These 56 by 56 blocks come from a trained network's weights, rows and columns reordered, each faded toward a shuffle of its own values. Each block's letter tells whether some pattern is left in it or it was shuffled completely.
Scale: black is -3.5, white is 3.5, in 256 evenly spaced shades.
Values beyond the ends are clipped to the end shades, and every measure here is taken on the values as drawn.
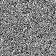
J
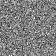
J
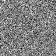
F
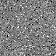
F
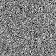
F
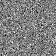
J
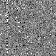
F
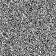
J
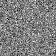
F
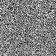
J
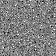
J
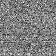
F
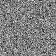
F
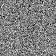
J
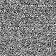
F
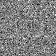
F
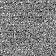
F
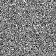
F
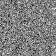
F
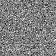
F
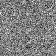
F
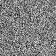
J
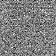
F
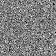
F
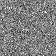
J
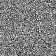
F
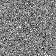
J
